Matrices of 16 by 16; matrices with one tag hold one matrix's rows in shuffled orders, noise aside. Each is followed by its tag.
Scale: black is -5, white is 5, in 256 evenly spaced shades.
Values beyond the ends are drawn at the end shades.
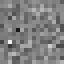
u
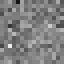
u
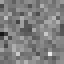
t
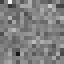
u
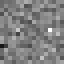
t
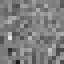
u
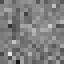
u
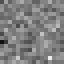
t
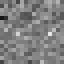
t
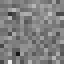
u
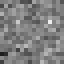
t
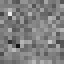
u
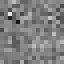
u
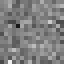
u
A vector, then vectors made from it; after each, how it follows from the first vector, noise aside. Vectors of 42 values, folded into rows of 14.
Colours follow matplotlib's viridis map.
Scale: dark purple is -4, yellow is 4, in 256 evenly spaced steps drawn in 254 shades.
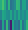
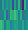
wrapped around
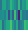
wrapped around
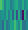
wrapped around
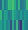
wrapped around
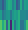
sign-scrambled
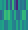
wrapped around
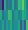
wrapped around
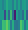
wrapped around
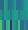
sign-scrambled
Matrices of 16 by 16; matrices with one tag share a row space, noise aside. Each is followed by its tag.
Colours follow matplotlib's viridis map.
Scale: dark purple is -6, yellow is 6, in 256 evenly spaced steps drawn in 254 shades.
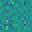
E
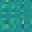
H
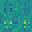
E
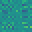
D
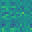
H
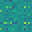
E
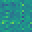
H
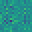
E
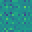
E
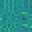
D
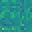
H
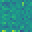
H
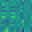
H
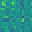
H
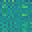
D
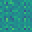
E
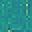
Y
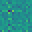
Y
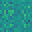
E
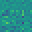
H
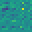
H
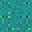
Y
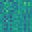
E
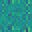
Y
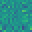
D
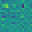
H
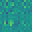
E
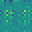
E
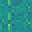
Y
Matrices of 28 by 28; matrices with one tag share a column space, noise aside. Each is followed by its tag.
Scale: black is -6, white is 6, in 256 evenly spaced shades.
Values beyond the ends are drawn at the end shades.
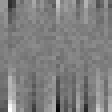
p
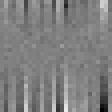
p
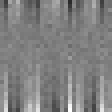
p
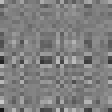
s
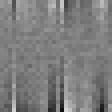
p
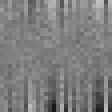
p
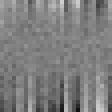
p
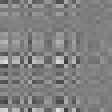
s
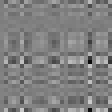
s
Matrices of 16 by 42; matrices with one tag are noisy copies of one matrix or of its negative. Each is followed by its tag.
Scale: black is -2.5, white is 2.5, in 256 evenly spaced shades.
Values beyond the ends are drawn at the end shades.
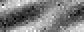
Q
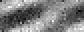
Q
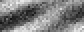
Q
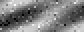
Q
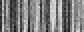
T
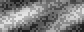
Q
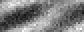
Q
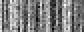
T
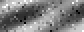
Q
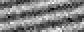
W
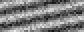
W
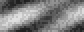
Q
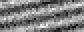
W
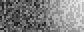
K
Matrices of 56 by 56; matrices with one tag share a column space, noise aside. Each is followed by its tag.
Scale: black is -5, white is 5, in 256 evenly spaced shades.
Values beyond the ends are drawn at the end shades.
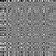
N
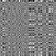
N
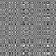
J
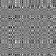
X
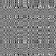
X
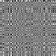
N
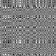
X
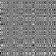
J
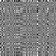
N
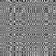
N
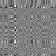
X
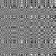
X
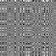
N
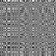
N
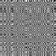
N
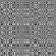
J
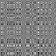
J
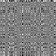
N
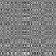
J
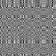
X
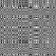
X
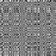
N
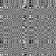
X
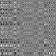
J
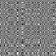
J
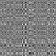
J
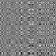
J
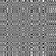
N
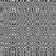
N
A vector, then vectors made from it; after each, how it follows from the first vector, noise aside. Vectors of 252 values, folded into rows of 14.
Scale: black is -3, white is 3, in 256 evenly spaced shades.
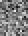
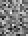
reversed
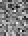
copied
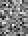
reversed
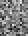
reversed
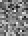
copied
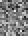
copied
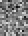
copied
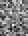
reversed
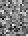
reversed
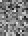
copied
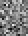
reversed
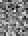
copied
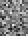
reversed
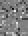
partly zeroed
